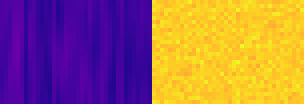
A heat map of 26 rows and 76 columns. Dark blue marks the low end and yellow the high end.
It is made of 1 by 2 panels. Panel 1,1: very low, streaked downward, faint in contrast. Panel 1,2: very high, fine-grained, faint in contrast.
